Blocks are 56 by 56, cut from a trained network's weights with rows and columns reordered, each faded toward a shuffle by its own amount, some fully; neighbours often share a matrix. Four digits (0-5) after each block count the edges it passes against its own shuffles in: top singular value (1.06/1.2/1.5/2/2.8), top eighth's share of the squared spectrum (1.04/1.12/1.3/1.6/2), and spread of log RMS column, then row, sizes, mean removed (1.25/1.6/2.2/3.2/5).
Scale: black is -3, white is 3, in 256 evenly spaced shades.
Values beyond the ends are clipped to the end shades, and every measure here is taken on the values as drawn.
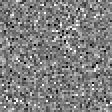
0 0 0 0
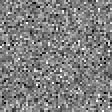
0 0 0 0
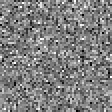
0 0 0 0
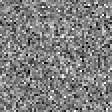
0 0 0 0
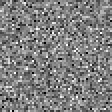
0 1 0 0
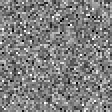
0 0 0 0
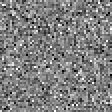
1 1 0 0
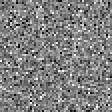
0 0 0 0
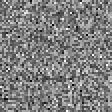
0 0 0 0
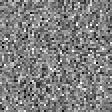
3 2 1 0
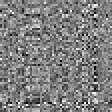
4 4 3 2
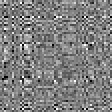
5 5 3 3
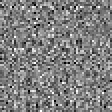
4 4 2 2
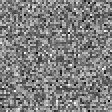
1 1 0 0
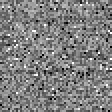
1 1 0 0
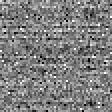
3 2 1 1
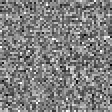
1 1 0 0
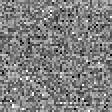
1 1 0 0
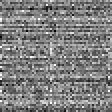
4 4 2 2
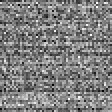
3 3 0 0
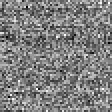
1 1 0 0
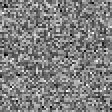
1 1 0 0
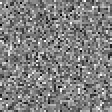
1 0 0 0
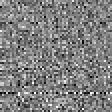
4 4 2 3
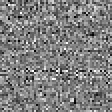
3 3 1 2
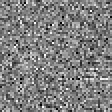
3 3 0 1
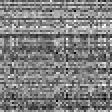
4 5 2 3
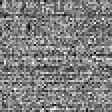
3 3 1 0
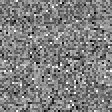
1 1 0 0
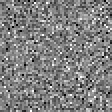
2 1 1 0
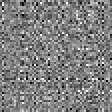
4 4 3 2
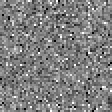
1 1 0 0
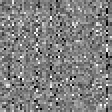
3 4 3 1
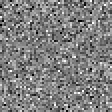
2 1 0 1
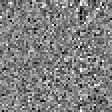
3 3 1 1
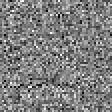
3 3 1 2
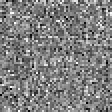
3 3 0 1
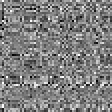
4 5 1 3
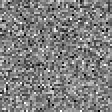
2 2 0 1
